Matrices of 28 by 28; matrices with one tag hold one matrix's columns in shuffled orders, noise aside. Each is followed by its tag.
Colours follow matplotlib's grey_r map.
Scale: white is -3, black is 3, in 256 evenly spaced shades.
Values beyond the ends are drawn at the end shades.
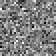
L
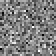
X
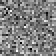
X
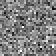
X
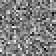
X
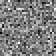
L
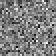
L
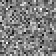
L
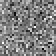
X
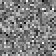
L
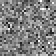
L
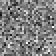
X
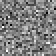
X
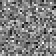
L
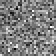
X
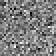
X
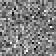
X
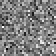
X
